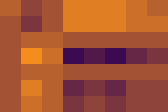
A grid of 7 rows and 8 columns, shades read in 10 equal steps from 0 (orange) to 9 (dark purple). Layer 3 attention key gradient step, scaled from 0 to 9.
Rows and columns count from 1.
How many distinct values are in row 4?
7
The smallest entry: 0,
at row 4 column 2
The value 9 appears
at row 4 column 4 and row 4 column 6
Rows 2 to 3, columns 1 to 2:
4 6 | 4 3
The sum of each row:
20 21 30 45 30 38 36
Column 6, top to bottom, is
1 1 4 9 4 7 6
